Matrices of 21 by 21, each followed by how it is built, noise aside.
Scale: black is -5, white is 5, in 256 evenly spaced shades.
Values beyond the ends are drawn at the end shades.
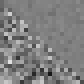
lower triangular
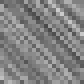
Toeplitz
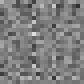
low rank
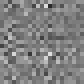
low rank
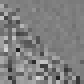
lower triangular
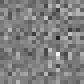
low rank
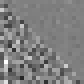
lower triangular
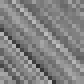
Toeplitz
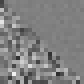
lower triangular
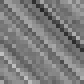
Toeplitz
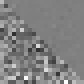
lower triangular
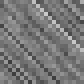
Toeplitz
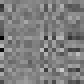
low rank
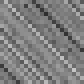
Toeplitz
